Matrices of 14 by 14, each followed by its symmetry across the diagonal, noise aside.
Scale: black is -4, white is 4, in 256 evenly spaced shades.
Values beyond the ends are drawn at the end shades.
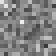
symmetric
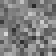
antisymmetric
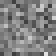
neither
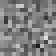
antisymmetric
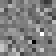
antisymmetric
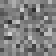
antisymmetric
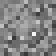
symmetric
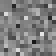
antisymmetric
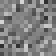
symmetric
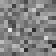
neither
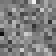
antisymmetric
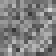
symmetric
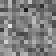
antisymmetric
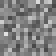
neither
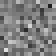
antisymmetric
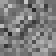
symmetric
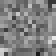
antisymmetric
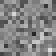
symmetric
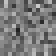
neither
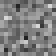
antisymmetric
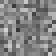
neither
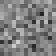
neither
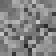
symmetric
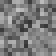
symmetric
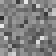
symmetric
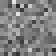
neither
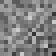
symmetric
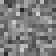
neither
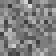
neither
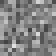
neither
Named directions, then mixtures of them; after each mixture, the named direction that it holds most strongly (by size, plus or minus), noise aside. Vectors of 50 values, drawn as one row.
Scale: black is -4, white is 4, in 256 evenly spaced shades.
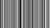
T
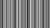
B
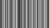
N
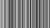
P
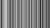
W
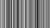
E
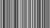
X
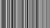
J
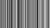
N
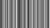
N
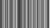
N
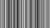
E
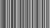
J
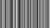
N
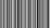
N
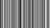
T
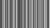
N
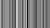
B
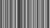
N
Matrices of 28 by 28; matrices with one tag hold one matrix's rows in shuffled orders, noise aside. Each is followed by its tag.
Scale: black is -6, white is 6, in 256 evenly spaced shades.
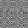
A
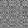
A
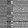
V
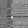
V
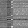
V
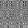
A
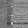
V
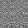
A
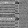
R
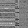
R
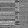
R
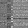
V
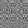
A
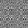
A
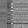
V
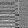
R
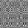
A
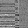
R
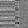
R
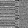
R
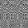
A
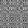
A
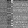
V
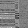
R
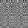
A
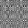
A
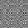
A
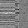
R
